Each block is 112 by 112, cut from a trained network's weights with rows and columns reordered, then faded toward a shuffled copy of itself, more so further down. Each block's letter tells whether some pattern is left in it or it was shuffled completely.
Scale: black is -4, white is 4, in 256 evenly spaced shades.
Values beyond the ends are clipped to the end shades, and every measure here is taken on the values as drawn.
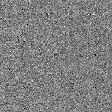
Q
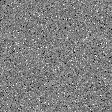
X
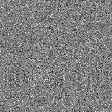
Q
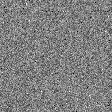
Q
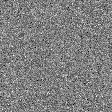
X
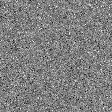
X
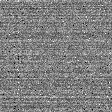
Q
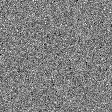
X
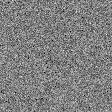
X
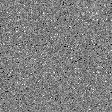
Q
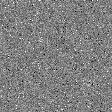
Q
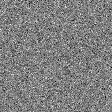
X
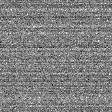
Q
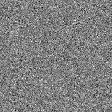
Q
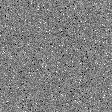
X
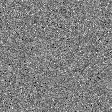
X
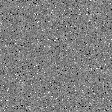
Q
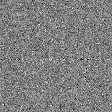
Q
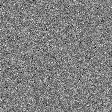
X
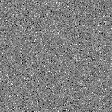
Q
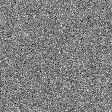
X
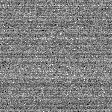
Q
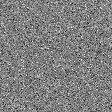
X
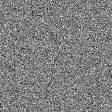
X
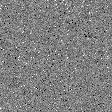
X
